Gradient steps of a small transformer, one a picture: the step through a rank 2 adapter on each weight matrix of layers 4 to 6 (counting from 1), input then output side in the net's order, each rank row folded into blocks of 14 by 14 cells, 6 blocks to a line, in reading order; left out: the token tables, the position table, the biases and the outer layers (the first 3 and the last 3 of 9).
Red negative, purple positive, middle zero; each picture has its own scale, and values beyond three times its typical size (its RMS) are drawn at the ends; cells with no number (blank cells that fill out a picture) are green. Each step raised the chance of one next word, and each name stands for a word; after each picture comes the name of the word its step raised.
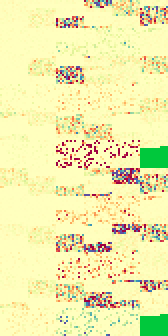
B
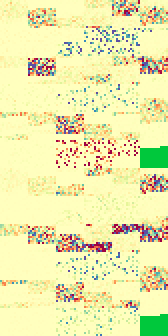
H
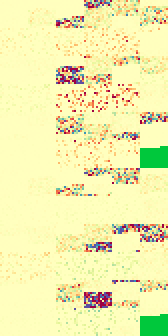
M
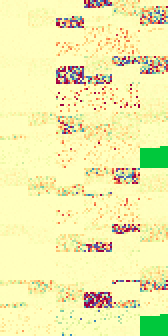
M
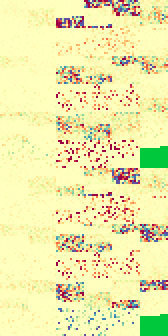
B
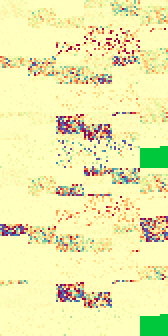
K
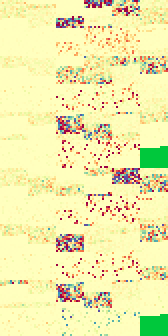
B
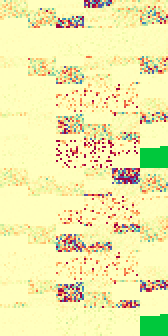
B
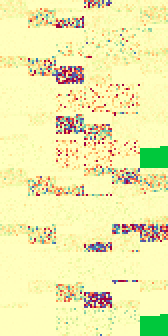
M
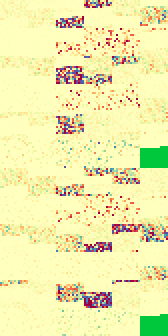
M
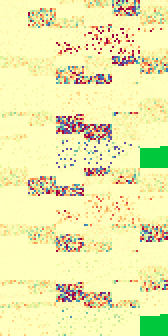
K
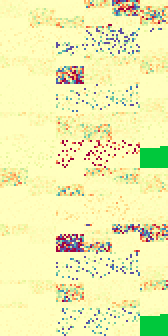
H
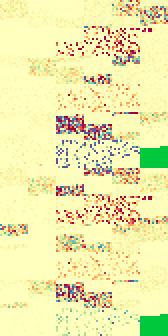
K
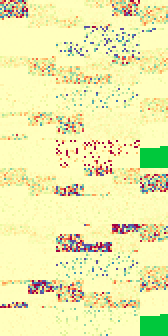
H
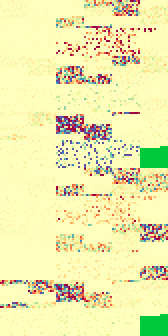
K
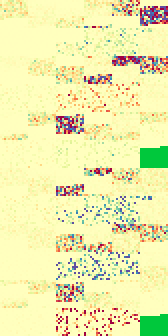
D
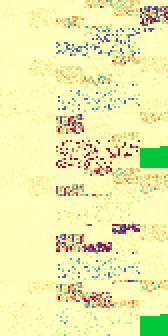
H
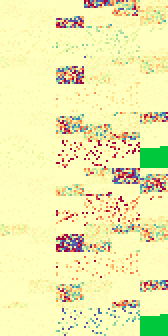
B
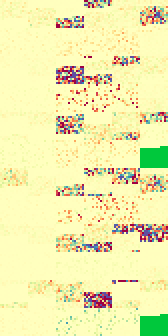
M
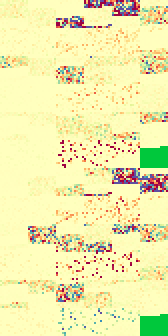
B
